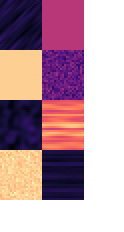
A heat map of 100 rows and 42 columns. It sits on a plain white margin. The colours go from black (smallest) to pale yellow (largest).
It is made of 4 by 2 panels. Panel 1,1: very low, slanting up to the right, faint in contrast. Panel 1,2: middling, flat. Panel 2,1: very high, flat. Panel 2,2: low, fine-grained. Panel 3,1: very low, blotchy, faint in contrast. Panel 3,2: high, streaked across. Panel 4,1: very high, fine-grained, faint in contrast. Panel 4,2: very low, streaked across, faint in contrast.
